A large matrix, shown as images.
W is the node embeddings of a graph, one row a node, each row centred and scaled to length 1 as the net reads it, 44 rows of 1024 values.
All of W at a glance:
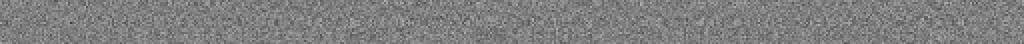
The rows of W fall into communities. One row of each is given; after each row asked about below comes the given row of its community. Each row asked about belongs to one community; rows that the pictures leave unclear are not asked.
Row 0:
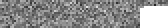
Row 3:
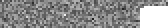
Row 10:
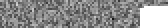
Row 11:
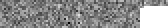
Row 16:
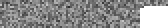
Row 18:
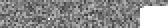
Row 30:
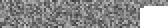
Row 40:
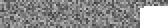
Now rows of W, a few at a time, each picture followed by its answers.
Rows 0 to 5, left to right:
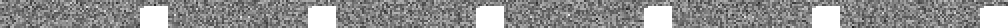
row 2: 3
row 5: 0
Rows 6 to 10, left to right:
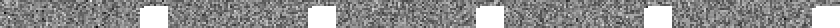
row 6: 16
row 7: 40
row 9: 30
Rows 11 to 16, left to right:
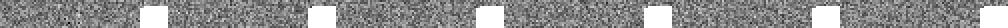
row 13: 16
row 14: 0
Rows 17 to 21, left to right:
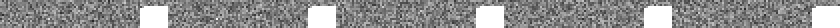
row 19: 18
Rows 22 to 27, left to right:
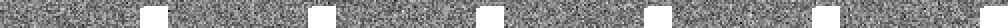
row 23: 40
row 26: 11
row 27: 18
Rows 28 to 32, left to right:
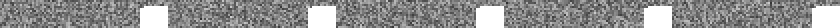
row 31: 16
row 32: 10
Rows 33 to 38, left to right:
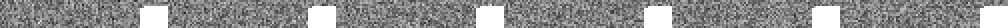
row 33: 10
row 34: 30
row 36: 3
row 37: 0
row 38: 16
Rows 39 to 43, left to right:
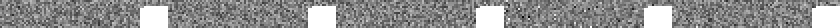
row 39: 30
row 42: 10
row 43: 30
